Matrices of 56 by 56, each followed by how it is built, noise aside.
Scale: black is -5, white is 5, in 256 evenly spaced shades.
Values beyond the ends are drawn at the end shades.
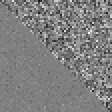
upper triangular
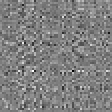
low rank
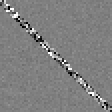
banded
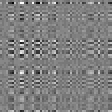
low rank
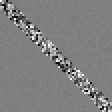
banded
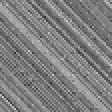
Toeplitz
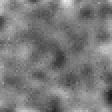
smooth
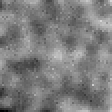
smooth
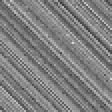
Toeplitz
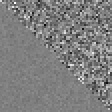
upper triangular
